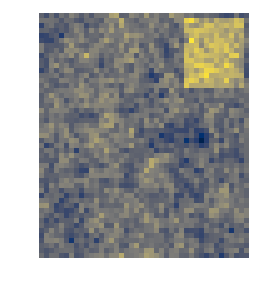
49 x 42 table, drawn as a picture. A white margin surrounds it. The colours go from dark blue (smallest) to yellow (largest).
An odd patch, higher than its surroundings, sits in the top right. The halves do not mirror each other. The texture is blotchy. The ninth with the highest average is the top right.
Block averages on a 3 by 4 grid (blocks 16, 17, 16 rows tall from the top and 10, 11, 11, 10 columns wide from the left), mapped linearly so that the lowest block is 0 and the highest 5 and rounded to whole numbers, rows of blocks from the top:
1225 | 1100 | 0111
